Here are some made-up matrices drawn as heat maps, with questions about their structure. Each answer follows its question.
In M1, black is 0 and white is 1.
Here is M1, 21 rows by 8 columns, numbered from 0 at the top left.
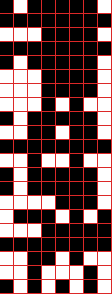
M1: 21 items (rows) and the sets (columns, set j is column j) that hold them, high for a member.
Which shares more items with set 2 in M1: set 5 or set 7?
set 7
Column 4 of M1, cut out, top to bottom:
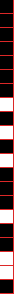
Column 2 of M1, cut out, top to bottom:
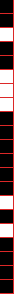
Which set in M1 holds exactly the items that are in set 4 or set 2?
0
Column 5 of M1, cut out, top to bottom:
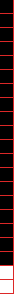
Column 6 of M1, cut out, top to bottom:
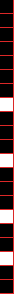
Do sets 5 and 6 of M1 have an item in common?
no
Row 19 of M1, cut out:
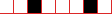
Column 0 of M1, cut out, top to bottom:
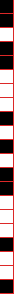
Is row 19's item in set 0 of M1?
yes
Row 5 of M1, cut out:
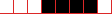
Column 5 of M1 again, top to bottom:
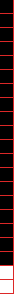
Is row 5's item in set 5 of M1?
no
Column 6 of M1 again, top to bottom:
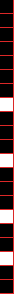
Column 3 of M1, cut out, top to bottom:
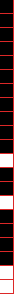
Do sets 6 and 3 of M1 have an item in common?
yes
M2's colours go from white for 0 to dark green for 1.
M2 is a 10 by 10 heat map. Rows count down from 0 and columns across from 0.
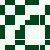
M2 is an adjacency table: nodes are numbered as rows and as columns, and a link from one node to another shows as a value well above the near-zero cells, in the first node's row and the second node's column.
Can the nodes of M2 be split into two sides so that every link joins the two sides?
yes
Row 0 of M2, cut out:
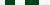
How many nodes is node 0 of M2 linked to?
5
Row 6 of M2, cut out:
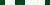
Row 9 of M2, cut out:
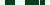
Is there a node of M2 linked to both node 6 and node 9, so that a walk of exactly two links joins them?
no
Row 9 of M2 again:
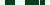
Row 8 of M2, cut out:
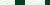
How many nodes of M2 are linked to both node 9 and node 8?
0
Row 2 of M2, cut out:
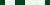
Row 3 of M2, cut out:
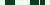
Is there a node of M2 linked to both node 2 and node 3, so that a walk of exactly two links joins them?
no
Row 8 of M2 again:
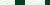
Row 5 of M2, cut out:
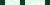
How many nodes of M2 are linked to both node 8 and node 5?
2
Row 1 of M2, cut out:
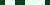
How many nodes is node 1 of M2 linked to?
4
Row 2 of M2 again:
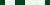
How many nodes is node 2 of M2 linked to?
4
